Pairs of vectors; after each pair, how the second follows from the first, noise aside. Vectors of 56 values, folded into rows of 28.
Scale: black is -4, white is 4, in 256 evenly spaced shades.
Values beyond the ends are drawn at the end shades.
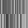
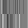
partly zeroed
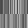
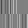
partly zeroed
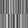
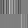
partly zeroed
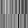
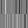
partly zeroed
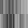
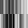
scaled up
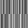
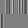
partly zeroed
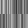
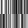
scaled up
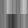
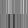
partly zeroed
